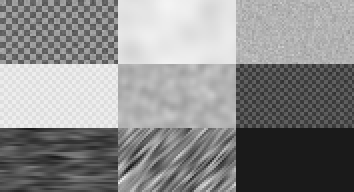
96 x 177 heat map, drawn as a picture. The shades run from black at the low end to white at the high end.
The table splits into 3 rows of 3 panels. Panel 1,1: middling, checkered, strong in contrast. Panel 1,2: very high, smooth, faint in contrast. Panel 1,3: high, fine-grained, faint in contrast. Panel 2,1: very high, checkered, faint in contrast. Panel 2,2: high, blotchy, faint in contrast. Panel 2,3: low, checkered. Panel 3,1: low, streaked across. Panel 3,2: middling, slanting up to the right, strong in contrast. Panel 3,3: very low, flat.
